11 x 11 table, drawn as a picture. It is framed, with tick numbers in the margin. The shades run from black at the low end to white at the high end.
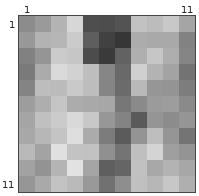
The top middle is the ninth with the lowest average. An odd patch, lower than its surroundings, sits in the top middle. Overall the values sit about 60% of the way up the scale. Stripes running up and down repeat 2 times from left to right.
